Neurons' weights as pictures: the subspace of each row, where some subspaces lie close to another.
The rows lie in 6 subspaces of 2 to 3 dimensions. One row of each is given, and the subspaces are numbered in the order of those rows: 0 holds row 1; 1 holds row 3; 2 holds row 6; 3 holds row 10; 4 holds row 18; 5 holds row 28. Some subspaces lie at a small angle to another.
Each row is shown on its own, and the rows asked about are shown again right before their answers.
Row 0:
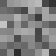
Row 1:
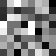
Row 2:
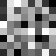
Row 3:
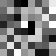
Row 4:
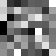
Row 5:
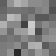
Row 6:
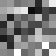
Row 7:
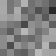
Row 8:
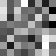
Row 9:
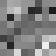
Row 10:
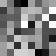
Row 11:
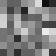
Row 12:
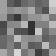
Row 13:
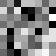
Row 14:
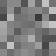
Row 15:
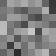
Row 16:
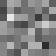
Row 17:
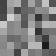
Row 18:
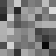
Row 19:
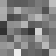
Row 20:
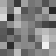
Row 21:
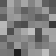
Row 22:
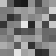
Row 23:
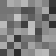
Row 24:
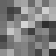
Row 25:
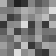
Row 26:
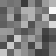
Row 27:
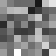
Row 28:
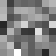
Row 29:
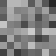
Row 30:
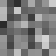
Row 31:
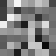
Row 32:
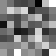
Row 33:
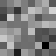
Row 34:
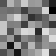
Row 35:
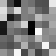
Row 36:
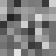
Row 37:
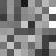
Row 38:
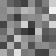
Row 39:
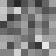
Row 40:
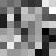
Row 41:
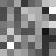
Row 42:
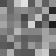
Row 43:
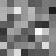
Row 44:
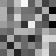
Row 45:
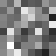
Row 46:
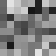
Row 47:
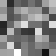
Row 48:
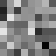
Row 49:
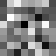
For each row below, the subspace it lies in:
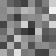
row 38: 0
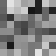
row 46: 2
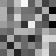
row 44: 1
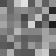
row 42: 3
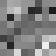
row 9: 2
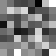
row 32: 2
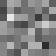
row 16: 3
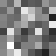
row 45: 5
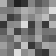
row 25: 3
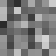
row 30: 5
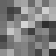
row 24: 3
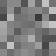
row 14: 1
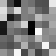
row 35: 0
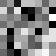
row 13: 5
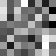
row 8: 1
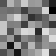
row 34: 4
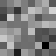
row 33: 2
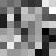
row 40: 2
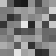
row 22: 3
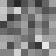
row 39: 3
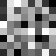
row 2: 5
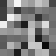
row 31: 3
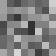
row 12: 0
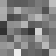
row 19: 4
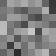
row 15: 4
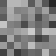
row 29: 5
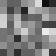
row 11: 2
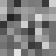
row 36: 1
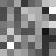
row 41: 4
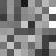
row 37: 1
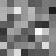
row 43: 5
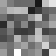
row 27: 2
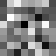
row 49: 3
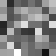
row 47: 5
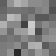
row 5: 1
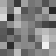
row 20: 4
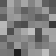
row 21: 5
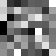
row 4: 4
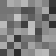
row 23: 0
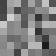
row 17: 1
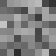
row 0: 2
